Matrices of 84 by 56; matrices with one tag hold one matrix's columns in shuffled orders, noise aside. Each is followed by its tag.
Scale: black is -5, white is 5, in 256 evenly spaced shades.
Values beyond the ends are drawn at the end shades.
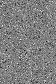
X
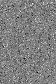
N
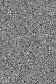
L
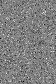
L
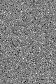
L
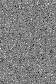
N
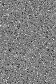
X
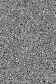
L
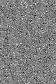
N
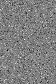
X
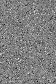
L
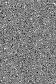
N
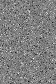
L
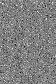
N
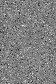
X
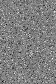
L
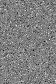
X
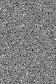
X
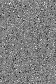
N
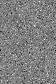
X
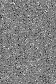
N
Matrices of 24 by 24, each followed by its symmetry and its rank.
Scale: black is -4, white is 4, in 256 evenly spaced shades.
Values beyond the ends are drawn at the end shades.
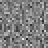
neither, rank five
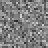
antisymmetric, full rank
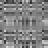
neither, rank two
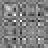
symmetric, rank three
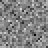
symmetric, full rank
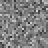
antisymmetric, full rank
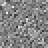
symmetric, full rank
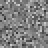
antisymmetric, full rank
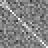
symmetric, full rank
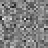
neither, rank five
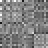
symmetric, rank three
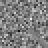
antisymmetric, full rank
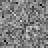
symmetric, full rank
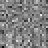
neither, rank five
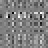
neither, rank two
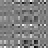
neither, rank two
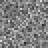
symmetric, full rank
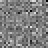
neither, rank five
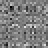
neither, rank five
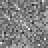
symmetric, full rank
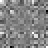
symmetric, rank three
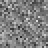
antisymmetric, full rank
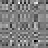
neither, rank two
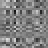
neither, rank two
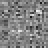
neither, rank five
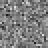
antisymmetric, full rank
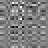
neither, rank two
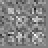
symmetric, rank three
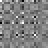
symmetric, rank three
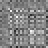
symmetric, rank three
